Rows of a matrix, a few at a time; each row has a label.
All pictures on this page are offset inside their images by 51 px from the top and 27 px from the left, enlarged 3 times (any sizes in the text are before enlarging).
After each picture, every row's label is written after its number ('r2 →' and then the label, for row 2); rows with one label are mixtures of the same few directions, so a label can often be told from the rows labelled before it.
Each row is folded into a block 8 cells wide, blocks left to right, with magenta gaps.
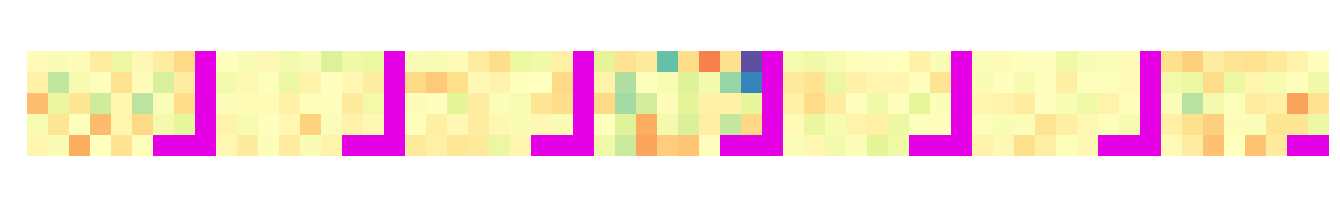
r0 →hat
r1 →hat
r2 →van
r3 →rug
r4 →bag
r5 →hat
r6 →bag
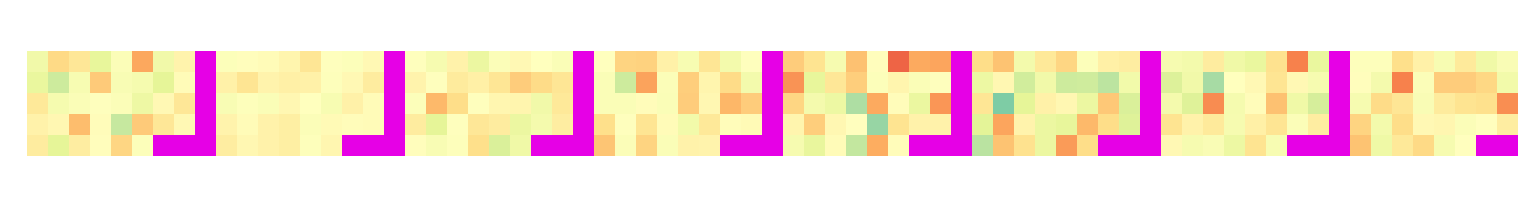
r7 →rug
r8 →van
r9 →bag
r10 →bag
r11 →hat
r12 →bag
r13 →van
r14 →bag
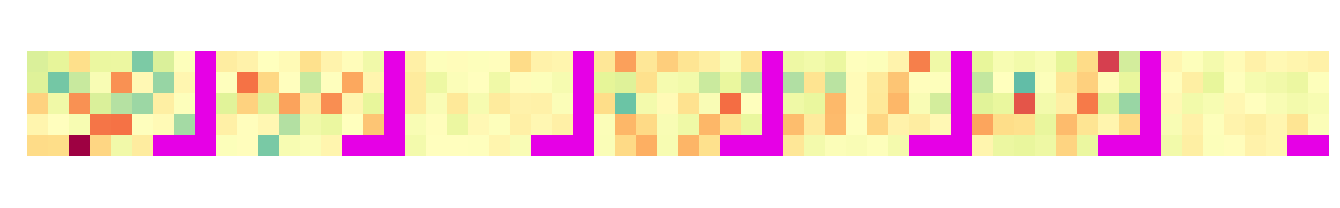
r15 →hat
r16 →hat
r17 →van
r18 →bag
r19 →van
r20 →van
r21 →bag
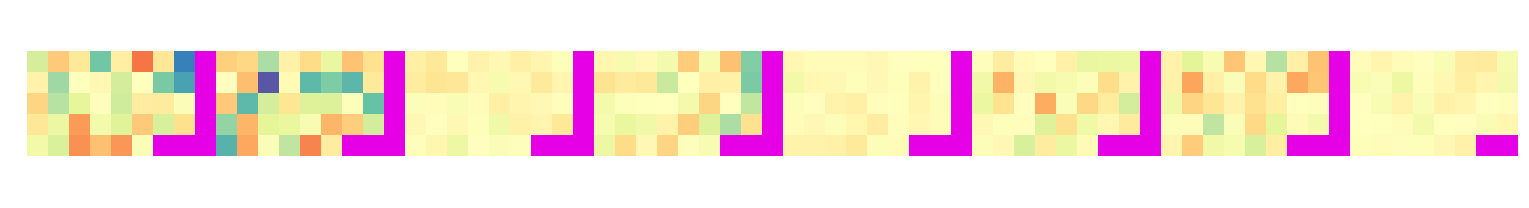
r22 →rug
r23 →bag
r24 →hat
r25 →rug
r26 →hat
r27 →hat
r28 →rug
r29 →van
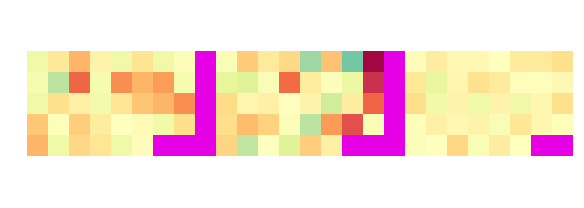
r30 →bag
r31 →rug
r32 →hat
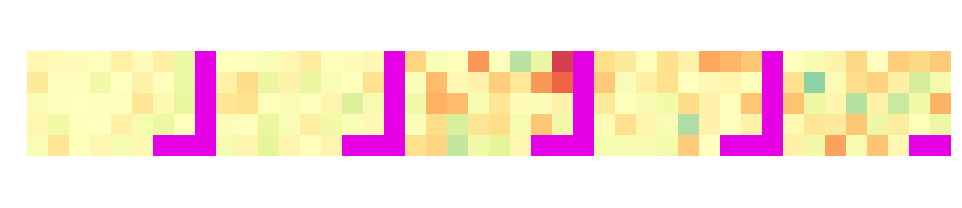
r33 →rug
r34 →bag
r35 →rug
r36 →hat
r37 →hat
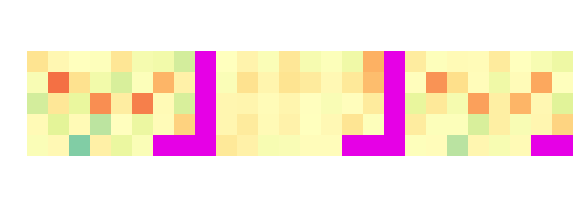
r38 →hat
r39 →rug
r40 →hat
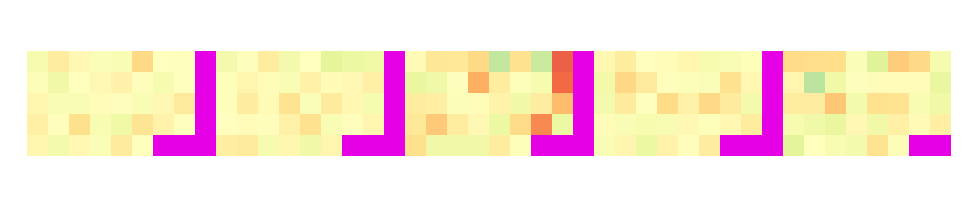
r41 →rug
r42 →hat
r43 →rug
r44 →hat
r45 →van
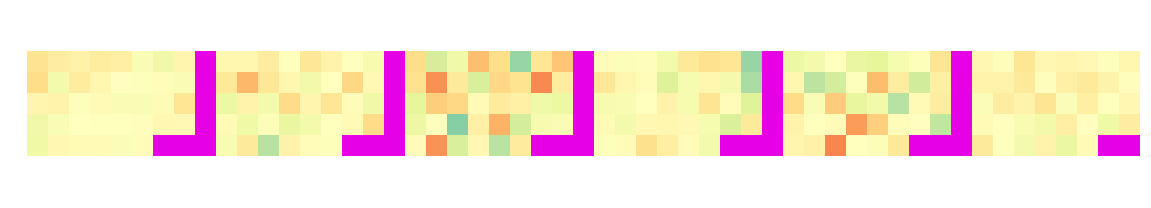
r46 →van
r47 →hat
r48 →rug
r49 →rug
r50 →hat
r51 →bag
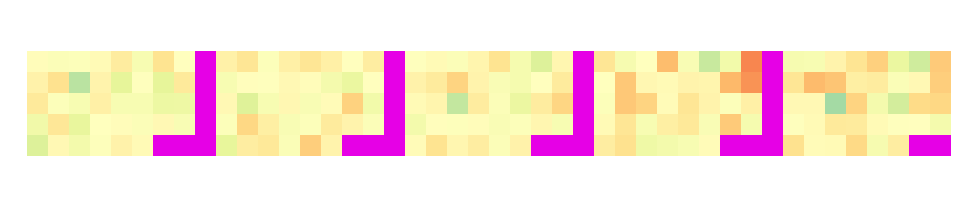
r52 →bag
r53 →bag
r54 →van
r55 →rug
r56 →van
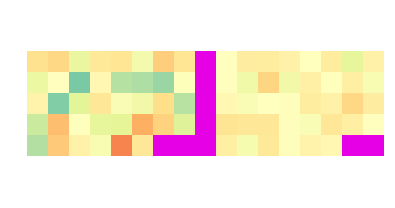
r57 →bag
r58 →bag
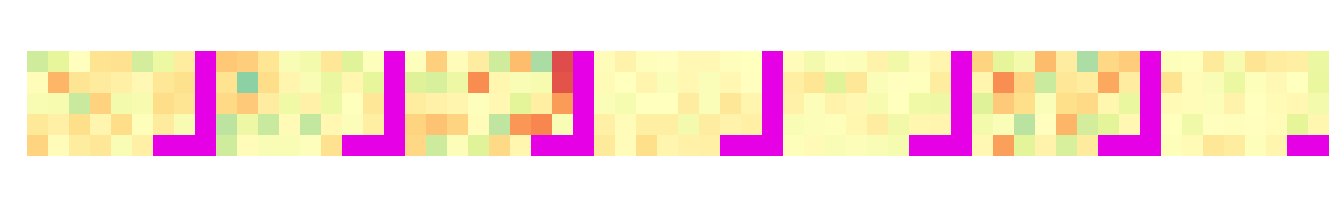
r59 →van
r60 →van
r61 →rug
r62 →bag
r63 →bag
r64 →rug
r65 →rug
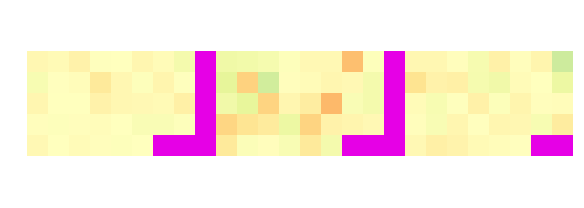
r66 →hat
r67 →van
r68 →rug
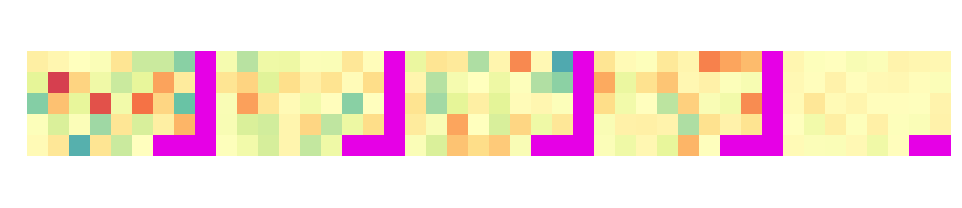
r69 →hat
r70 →bag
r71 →rug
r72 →hat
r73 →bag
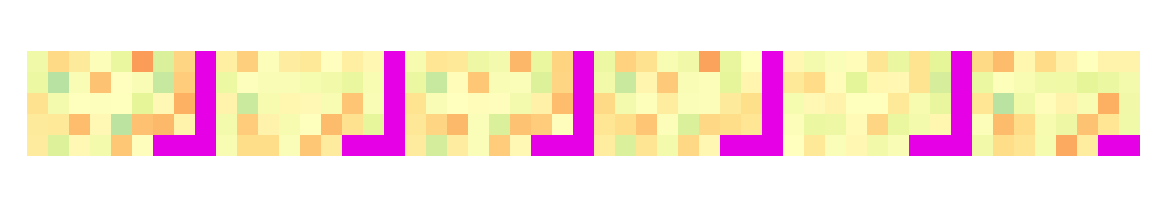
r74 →rug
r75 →bag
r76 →rug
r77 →rug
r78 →rug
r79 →bag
